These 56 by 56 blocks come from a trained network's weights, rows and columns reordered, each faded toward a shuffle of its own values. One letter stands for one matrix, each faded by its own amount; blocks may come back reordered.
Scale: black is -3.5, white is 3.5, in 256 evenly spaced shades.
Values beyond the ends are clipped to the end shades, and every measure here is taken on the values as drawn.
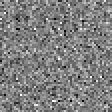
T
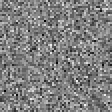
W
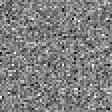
T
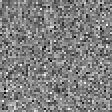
W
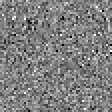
T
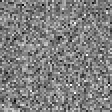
W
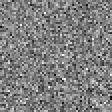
W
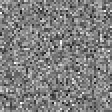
W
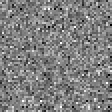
T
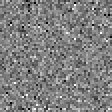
T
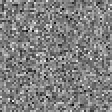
W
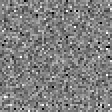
T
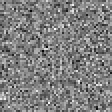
W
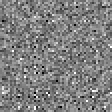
T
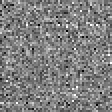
T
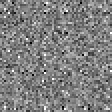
T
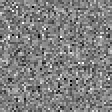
T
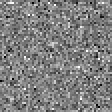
T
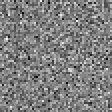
W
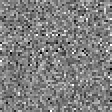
T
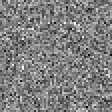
W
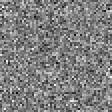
W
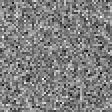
W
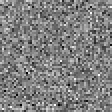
W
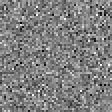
T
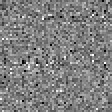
T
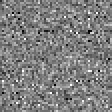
T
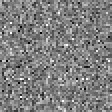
T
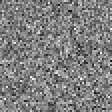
W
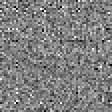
T
